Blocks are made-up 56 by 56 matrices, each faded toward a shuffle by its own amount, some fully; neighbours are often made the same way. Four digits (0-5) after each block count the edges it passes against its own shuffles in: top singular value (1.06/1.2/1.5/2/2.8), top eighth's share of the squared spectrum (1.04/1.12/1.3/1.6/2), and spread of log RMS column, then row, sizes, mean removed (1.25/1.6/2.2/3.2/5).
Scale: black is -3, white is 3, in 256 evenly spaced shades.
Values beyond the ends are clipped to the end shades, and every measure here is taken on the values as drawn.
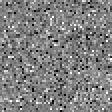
2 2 0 0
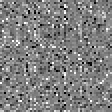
4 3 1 1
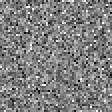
0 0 0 0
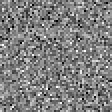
0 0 0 0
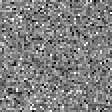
2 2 0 0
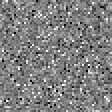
0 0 0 0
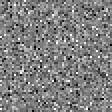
2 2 0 0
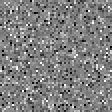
0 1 0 0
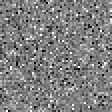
0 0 0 0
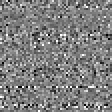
3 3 0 3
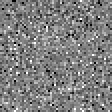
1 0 0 0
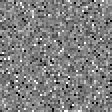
1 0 0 0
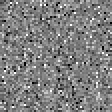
0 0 0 0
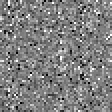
1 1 1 0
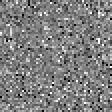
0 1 1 0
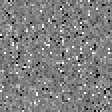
0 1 0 0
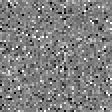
0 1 0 0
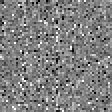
1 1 2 0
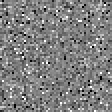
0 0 0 0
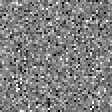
0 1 2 0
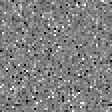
0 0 0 0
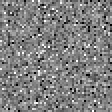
0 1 1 0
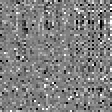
4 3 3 2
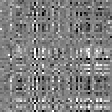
5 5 4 3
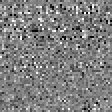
2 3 0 3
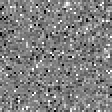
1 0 0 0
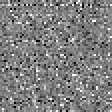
2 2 0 2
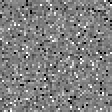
2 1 0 0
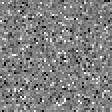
1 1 0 0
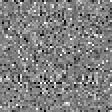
3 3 1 1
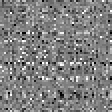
4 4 2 3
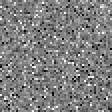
2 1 0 0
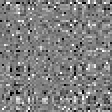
4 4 2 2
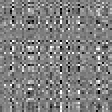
5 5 4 3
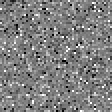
1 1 0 0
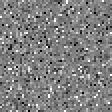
2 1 0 0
